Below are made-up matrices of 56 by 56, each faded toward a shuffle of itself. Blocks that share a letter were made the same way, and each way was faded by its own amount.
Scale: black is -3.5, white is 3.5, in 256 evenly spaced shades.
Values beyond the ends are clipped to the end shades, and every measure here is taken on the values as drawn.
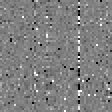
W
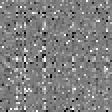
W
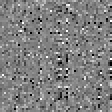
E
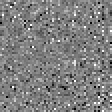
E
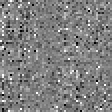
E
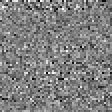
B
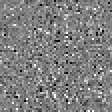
E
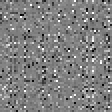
W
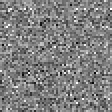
B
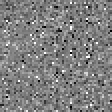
E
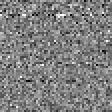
B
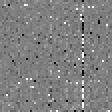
W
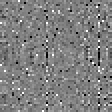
W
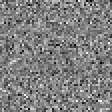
B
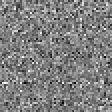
B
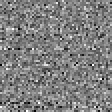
B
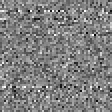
B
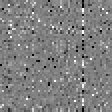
W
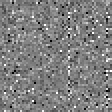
E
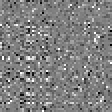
W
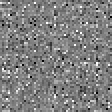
E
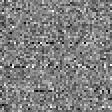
B
